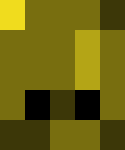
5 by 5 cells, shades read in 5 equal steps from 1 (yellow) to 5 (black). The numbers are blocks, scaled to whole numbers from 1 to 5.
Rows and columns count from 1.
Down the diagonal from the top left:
1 3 3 5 4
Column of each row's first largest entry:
5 1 1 2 1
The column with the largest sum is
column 2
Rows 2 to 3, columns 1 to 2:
3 3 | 3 3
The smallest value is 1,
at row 1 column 1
